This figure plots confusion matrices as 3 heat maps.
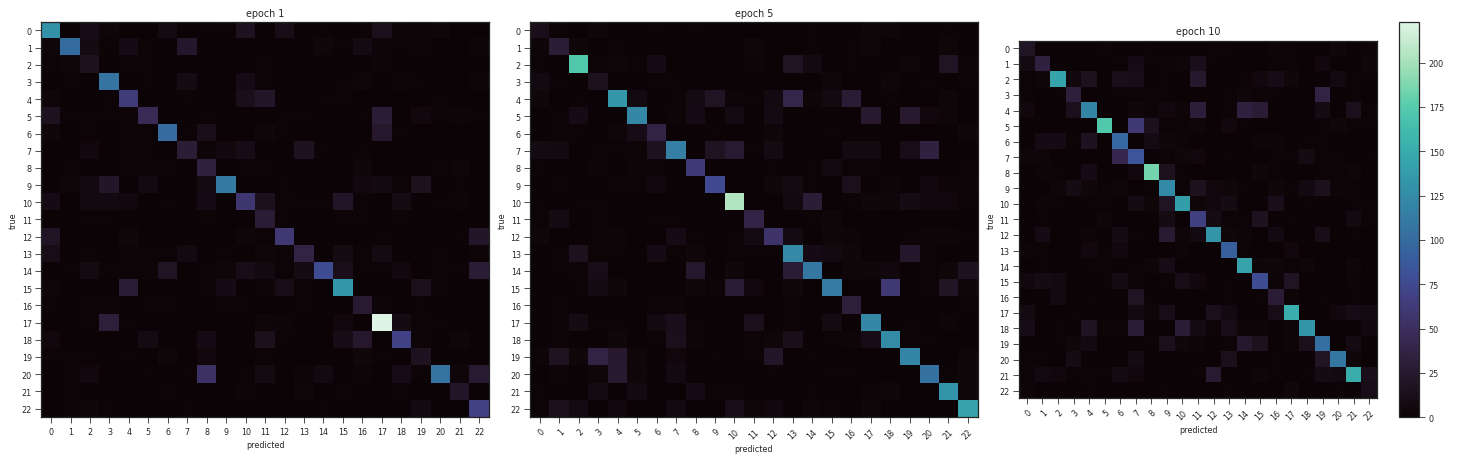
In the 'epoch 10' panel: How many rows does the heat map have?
23
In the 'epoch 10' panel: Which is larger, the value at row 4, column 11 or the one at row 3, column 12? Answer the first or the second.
the first
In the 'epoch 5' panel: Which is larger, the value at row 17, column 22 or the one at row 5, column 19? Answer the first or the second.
the second
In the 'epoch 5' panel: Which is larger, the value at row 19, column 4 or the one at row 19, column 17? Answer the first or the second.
the first
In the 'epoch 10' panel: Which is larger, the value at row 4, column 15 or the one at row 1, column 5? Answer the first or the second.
the first
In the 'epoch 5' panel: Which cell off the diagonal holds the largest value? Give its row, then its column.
15, 18
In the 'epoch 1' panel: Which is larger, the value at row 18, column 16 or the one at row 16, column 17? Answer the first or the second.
the first
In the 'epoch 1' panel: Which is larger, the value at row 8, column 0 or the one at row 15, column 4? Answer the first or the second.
the second
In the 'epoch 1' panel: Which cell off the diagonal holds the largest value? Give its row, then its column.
20, 8
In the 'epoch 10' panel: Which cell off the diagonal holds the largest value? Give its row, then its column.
5, 7
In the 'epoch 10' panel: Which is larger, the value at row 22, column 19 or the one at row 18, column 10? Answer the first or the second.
the second
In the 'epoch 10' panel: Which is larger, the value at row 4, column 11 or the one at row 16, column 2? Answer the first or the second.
the first
